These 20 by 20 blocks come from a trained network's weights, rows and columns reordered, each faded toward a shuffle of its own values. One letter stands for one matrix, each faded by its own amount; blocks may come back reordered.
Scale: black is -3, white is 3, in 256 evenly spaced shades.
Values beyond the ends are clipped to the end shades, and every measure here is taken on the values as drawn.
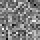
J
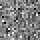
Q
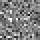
J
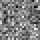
J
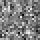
Q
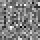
J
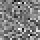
J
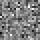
Q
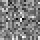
J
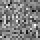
J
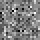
Q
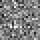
J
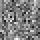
Q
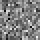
J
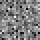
Q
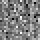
Q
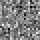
Q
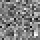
J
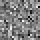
Q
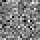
J
